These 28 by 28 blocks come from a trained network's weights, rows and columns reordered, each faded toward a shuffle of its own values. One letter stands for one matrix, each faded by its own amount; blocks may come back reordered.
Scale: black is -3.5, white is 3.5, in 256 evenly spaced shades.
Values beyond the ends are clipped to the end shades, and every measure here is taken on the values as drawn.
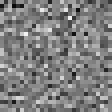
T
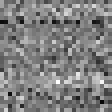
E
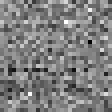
E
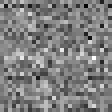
E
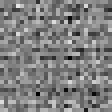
E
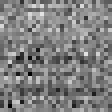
E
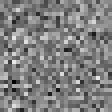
T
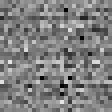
E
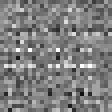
E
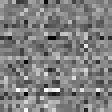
E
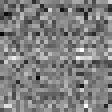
E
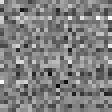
E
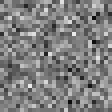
T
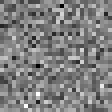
T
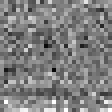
E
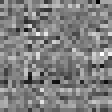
E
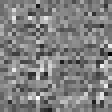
E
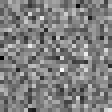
T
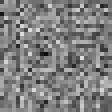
T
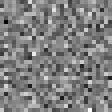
T
